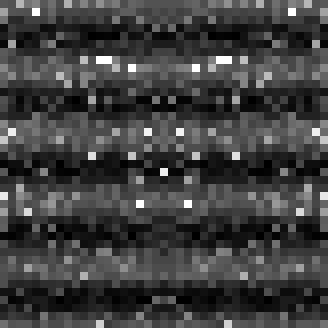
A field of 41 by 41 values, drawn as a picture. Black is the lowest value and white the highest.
No overall slope runs across the table. The left and right halves mirror each other. Horizontal stripes repeat 5 times down the table. The values are skewed, with a long tail toward high values.
